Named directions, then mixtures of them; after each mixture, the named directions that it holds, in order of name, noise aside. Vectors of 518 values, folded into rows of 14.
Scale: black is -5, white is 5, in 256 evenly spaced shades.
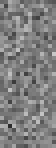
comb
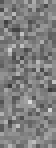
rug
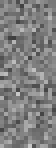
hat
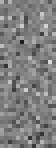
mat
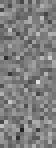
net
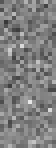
rug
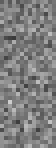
hat, net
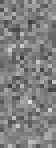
rug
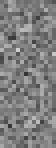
comb, hat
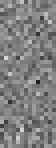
net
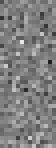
mat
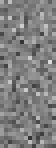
mat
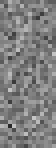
comb
